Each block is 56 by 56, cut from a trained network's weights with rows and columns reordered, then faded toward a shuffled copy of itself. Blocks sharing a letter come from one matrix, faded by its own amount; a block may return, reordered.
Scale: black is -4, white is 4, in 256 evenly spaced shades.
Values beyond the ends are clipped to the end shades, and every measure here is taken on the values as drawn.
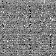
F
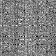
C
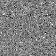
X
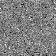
X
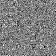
X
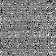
F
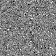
X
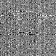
C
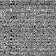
F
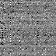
F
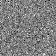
X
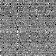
F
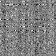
C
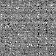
F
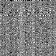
C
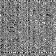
C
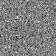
X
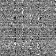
F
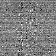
F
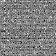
F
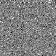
X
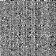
C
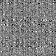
C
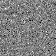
X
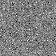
X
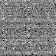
F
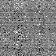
F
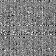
C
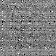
F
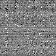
F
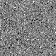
X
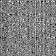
C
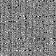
C
